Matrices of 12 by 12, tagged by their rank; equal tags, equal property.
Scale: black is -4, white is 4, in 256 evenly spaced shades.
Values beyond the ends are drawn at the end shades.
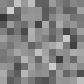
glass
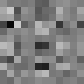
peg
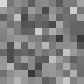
glass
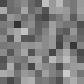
glass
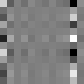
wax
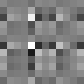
wax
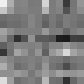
peg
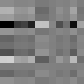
wax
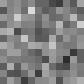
glass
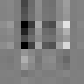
wax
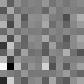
peg
